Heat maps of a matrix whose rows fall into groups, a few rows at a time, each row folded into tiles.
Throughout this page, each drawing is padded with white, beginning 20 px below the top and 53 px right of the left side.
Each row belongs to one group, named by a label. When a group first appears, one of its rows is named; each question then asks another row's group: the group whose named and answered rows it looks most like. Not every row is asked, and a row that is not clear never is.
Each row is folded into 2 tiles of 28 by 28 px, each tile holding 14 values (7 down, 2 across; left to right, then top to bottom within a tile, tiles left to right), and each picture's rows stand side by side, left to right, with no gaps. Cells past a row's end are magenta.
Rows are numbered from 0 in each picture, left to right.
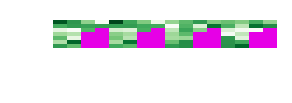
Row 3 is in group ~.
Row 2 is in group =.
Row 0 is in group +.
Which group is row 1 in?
+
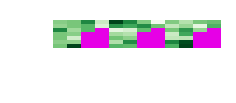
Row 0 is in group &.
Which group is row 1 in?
+
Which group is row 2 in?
=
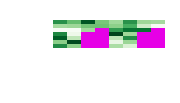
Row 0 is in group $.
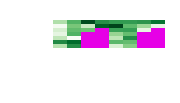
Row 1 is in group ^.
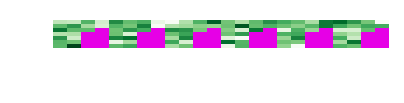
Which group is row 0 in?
&
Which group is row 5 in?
+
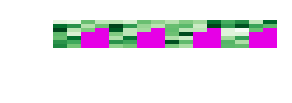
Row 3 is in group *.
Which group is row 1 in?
^
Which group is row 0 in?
^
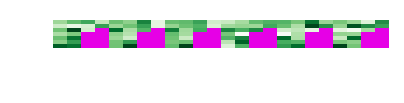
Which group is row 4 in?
~
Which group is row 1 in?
&
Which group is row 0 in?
=
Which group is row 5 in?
*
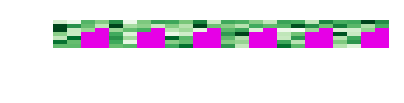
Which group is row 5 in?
$
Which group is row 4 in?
*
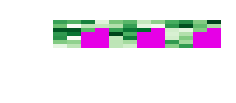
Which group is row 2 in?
*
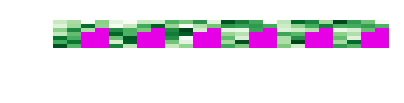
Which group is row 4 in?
$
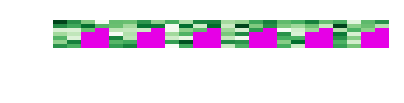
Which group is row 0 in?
+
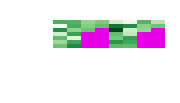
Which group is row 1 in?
^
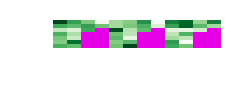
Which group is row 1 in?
&
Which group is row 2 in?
*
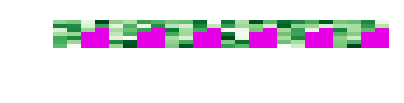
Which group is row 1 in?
=
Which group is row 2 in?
&
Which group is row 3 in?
$
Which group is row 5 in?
&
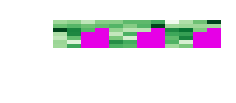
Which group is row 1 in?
~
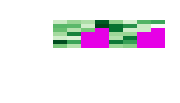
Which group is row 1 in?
^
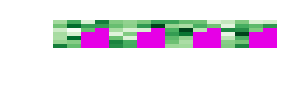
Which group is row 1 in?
~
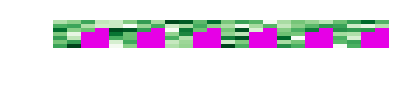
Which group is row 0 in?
&
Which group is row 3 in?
=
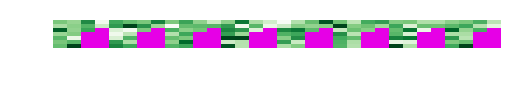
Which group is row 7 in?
&
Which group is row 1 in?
*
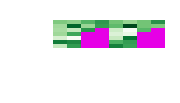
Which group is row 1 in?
*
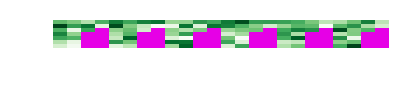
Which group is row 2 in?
=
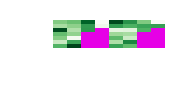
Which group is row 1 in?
+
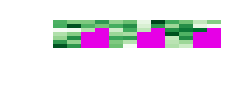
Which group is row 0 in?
*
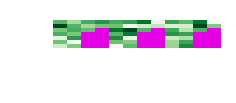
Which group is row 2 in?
&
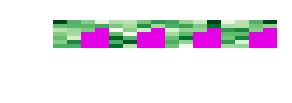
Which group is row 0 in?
+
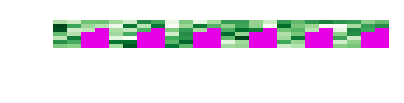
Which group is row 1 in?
=
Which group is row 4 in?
^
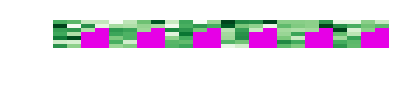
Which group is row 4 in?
~
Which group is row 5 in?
^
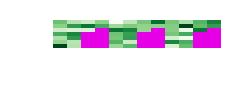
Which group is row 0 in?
*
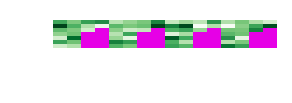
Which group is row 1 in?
~
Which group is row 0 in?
^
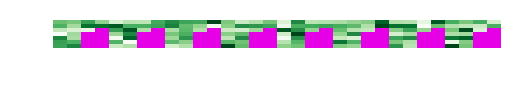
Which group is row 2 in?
^
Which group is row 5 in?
~
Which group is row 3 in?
*
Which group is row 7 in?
=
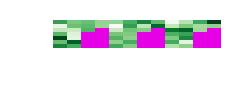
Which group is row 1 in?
=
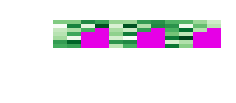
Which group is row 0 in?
=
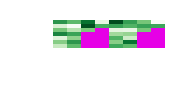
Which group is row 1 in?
+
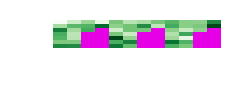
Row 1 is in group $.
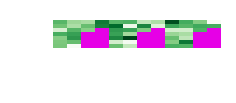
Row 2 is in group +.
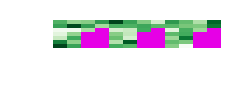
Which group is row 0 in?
*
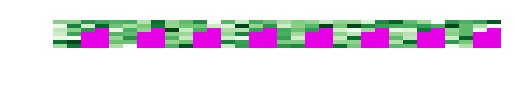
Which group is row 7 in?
^
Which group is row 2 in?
&
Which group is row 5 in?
*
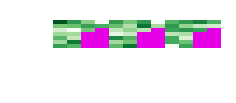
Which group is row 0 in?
+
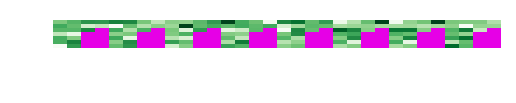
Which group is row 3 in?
+
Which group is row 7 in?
=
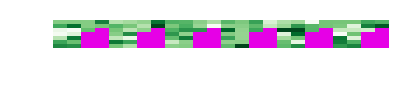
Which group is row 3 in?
&
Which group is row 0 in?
*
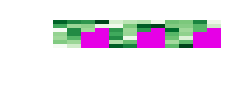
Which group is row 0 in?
^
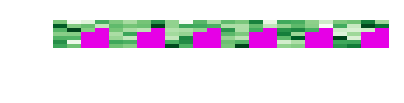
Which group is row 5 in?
~
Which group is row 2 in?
*
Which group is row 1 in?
~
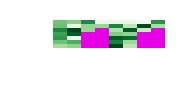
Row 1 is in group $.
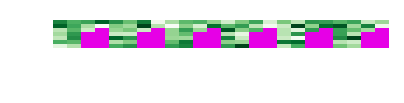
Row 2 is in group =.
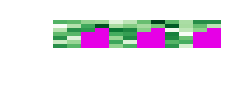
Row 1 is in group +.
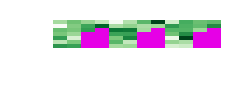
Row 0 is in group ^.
